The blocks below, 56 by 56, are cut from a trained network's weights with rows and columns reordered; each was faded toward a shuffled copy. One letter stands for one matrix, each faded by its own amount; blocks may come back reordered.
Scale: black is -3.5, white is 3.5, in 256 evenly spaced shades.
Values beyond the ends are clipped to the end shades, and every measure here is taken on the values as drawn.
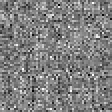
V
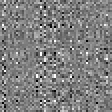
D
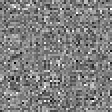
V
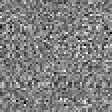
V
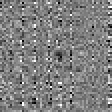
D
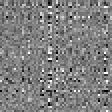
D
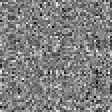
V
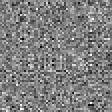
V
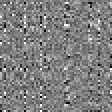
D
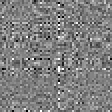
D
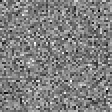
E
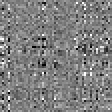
D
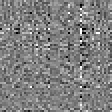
D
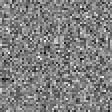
E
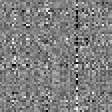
D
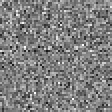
E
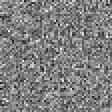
E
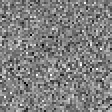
E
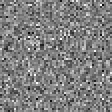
V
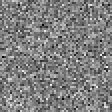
E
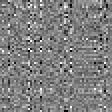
D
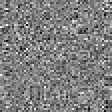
V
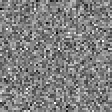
E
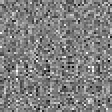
V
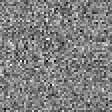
E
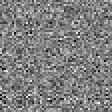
V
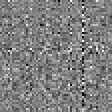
D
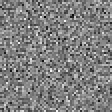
E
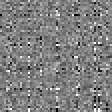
D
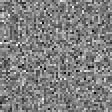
E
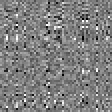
D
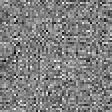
V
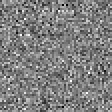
E
